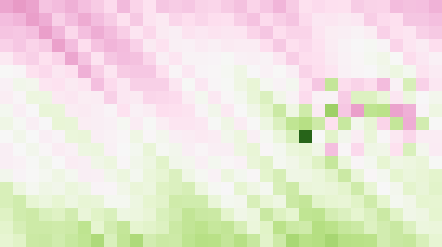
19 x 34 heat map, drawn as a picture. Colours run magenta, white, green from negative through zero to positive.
Average level on the scale: 50%. Ninth with the lowest average: top left. Roughest part: middle right. Histogram: bell-shaped. Slope: up to the bottom. Odd patch: rougher, in the middle right. Grain: diagonal, down to the right.
